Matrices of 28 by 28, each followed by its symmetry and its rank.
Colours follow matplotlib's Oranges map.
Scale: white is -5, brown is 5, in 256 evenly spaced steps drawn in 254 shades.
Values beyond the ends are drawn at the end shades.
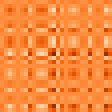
symmetric, rank one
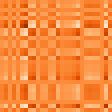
symmetric, rank one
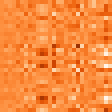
neither, rank three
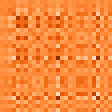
symmetric, rank two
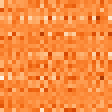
neither, rank three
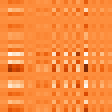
neither, rank one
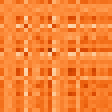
symmetric, rank two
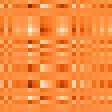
neither, rank one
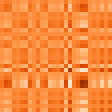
symmetric, rank one
